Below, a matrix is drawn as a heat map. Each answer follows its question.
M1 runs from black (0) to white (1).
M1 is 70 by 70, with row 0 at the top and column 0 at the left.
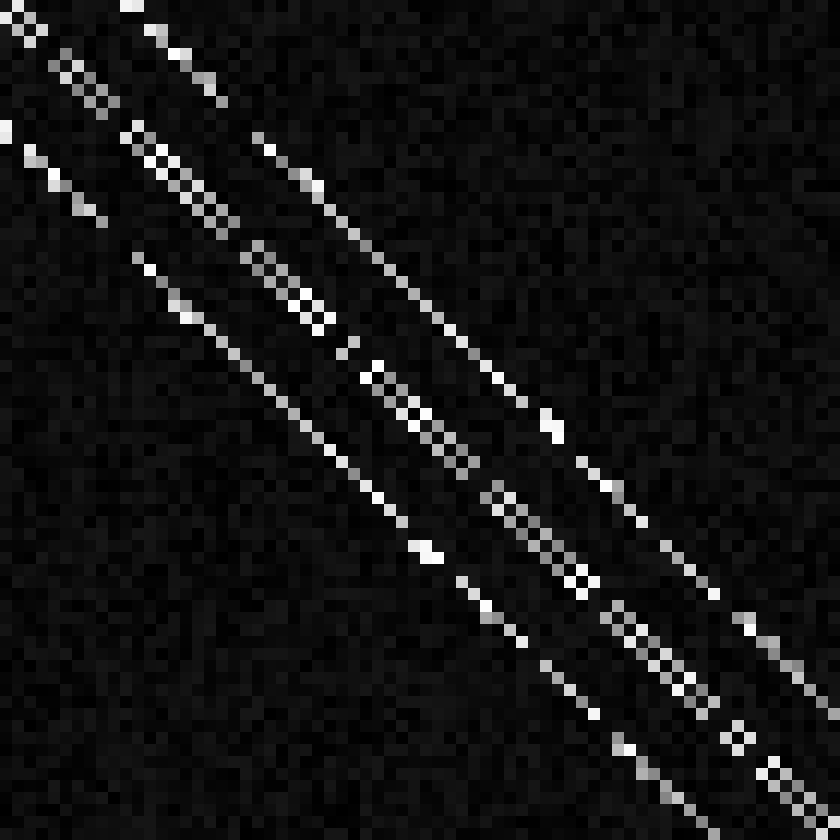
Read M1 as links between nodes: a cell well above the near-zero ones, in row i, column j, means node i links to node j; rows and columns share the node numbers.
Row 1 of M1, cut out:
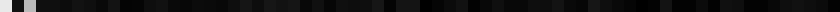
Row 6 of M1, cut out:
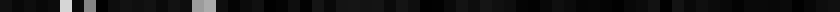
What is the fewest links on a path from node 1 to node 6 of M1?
6
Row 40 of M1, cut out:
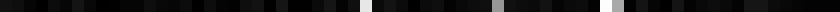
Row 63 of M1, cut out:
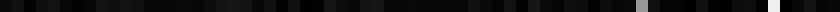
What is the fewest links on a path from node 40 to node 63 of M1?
4
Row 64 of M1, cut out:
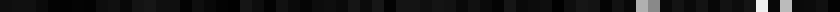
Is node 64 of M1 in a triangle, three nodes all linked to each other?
yes
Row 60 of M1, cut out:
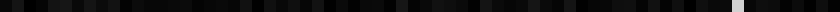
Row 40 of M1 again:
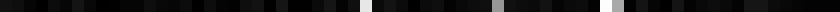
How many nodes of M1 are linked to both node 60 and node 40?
0
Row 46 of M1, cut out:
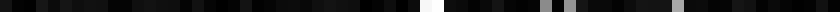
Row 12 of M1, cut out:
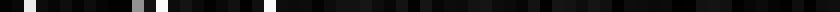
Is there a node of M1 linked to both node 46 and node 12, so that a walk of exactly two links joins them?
no
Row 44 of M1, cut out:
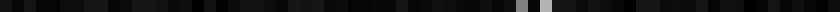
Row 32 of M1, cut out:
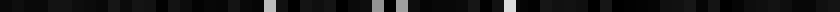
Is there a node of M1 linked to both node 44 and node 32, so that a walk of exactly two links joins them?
no
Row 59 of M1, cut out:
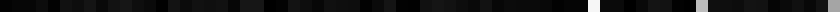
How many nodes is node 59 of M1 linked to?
3
